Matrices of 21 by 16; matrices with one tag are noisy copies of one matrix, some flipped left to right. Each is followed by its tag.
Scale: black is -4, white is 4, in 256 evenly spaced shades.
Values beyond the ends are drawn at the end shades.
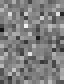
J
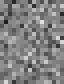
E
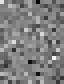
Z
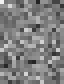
Z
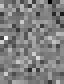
E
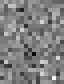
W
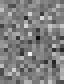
J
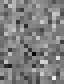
W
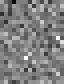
E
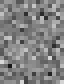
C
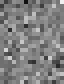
Z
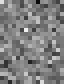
Z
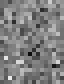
W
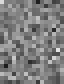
Z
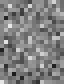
C
